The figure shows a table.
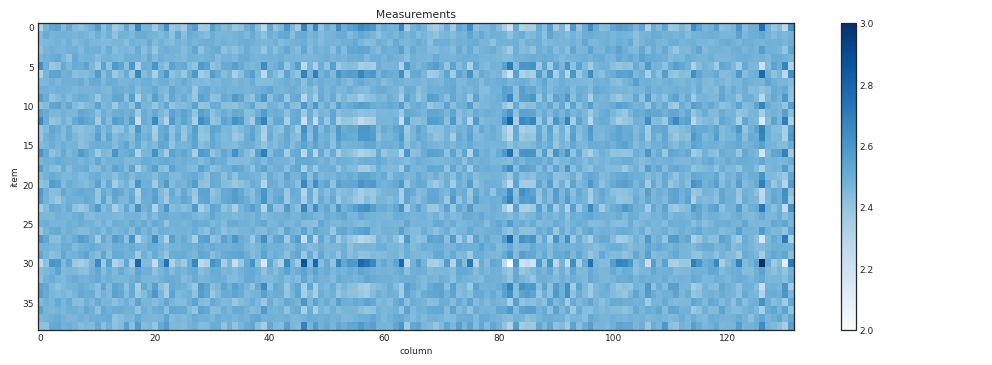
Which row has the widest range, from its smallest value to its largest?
30
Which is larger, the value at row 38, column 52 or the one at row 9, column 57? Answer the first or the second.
the first
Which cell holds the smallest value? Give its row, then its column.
30, 82
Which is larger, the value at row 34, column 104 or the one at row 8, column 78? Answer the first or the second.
the first
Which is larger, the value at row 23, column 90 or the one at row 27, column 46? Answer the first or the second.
the first
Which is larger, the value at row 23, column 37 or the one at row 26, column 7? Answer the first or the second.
the first
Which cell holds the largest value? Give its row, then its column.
30, 126
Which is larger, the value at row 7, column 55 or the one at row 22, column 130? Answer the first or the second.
the second
